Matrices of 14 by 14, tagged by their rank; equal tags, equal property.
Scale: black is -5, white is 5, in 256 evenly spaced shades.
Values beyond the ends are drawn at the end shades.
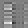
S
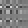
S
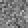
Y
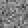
Y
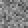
Y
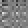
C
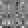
C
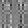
C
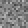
Y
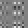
S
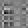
C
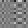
S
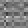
C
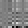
S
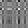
S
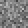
Y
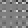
S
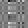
S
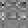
C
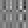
S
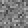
Y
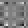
S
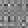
C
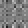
C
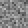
Y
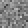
Y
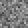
Y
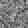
Y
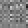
C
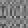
C
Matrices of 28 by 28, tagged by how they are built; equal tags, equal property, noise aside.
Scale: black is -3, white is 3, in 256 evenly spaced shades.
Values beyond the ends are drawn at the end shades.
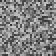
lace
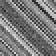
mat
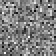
lace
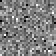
lace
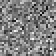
lace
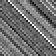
mat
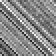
mat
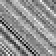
mat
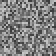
lace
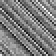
mat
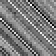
mat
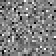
lace
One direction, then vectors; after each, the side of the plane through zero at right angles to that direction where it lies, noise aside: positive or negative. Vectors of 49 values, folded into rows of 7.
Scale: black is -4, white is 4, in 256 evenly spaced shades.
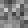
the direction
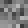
positive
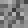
negative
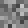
negative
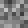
positive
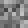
negative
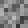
negative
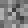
negative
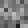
negative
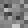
positive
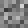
negative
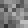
negative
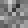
negative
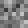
negative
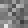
positive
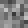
positive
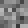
negative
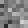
negative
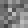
negative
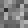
negative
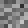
positive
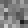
positive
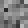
negative
